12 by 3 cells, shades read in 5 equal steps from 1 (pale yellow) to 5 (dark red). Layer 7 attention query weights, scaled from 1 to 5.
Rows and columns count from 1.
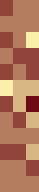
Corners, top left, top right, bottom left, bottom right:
4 3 3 3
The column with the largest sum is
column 1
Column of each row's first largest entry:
1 1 1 2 1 2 3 2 1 1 3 1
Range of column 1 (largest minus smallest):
3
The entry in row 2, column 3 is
3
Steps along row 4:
up same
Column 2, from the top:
3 3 3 4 3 2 2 4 3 4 3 3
